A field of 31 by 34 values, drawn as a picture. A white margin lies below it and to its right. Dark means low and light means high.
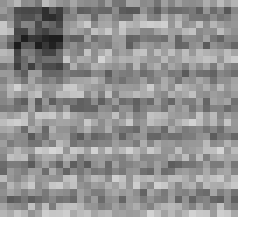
Odd patch: lower, in the top left. Stripes: horizontal, repeating 7 times. Ninth with the lowest average: top left.
